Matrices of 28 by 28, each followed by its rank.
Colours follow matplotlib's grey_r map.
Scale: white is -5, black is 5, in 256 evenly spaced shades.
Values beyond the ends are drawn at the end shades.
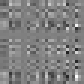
two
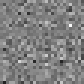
five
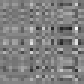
two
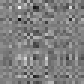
three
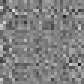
five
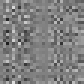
three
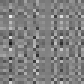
two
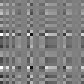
one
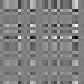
one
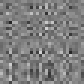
three
